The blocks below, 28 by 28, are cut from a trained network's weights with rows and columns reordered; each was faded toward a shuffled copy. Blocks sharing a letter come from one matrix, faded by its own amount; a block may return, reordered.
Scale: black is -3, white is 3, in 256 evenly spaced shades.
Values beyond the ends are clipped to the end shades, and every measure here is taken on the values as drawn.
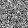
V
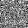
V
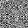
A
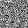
V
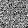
V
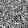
A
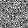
V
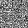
V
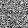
V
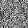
A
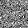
V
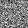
V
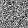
V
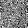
V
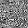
A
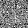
V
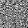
A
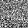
A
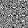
A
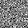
A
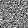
V
